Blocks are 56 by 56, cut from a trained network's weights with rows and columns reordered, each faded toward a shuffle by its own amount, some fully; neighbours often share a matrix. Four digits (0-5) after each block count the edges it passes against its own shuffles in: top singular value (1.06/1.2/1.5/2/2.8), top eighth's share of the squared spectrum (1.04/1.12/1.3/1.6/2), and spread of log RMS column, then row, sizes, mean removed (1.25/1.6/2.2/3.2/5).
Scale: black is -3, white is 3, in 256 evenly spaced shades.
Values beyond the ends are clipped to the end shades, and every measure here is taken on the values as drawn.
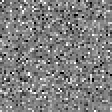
2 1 0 1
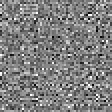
4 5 2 3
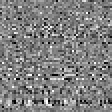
3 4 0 4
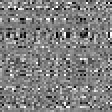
4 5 1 4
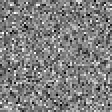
0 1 0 0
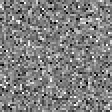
0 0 0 0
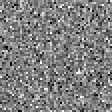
1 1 0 0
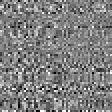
4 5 2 4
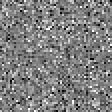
2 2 0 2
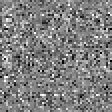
3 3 1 2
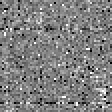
3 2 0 1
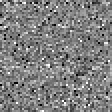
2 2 0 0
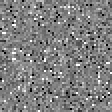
0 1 0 0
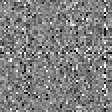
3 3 2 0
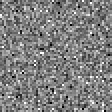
0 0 0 0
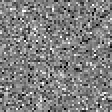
0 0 0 0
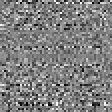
4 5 1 4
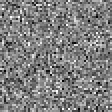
2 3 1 1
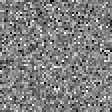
1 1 0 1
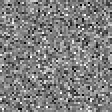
1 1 0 0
